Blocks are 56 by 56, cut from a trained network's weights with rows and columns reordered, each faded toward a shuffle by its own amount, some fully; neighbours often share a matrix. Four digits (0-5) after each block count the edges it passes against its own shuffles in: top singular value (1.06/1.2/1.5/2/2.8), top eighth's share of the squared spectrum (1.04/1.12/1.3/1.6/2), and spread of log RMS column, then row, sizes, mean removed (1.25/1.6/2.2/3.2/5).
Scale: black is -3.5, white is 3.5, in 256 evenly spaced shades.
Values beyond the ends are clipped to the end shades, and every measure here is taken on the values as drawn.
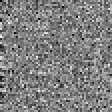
3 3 1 0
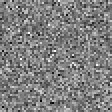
0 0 0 0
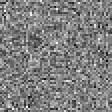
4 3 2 1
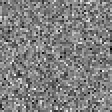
0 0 0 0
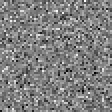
1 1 0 0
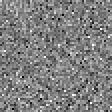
0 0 0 0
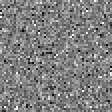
1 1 0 0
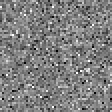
0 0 0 0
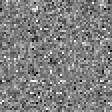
3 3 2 1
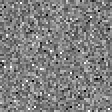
0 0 0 0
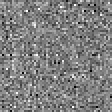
2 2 0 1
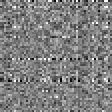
4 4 1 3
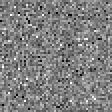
2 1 0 1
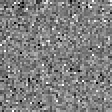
2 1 0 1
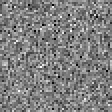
2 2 0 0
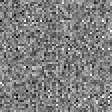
3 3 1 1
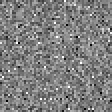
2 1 0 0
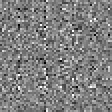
3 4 3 2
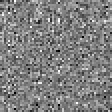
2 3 2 1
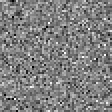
0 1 0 0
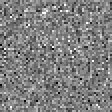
1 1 1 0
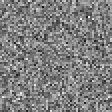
1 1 0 0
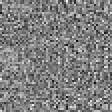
3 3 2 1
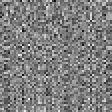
4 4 3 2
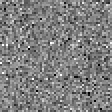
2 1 0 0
